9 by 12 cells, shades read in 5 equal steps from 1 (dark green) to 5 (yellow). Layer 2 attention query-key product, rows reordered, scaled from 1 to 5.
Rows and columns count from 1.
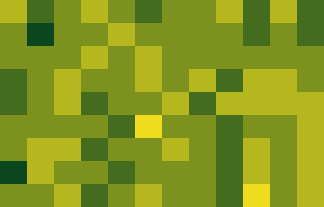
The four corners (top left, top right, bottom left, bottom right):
4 2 3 4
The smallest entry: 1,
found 2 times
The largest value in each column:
4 4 4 4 4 5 4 4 4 5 4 4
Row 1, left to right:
4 2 3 4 3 2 3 3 4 2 4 2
